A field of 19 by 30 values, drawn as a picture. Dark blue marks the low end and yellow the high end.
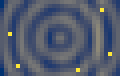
Rings: centred on the centre. Lone odd cells: 5, each higher than its neighbours. Slope: none. Histogram: skewed, a long tail of high values.
